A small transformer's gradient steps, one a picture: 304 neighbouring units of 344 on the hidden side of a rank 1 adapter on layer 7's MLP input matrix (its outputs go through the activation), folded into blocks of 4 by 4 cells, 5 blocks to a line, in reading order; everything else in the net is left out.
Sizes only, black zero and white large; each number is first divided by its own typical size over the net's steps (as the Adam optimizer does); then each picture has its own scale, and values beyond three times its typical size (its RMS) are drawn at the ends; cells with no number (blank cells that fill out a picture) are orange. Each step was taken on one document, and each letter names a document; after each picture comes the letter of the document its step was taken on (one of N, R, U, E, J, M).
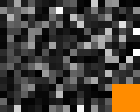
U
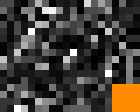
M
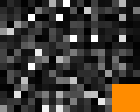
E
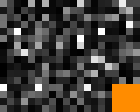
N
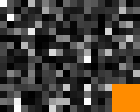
U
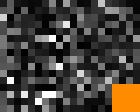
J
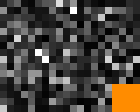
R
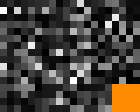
U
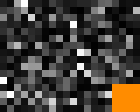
R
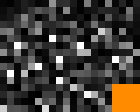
M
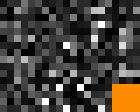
R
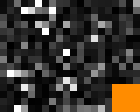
M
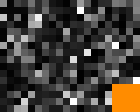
N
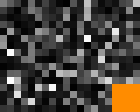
N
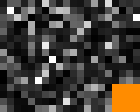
J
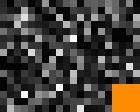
J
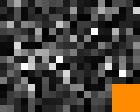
R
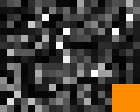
N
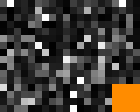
N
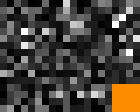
J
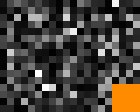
N
